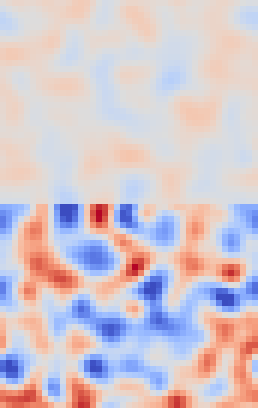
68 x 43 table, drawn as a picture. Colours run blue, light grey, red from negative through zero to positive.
The bottom middle is the ninth with the lowest average. Neither half mirrors the other. The texture is blotchy. A horizontal seam about 50% of the way down splits the table, and the top part is calmer. There is no overall slope.
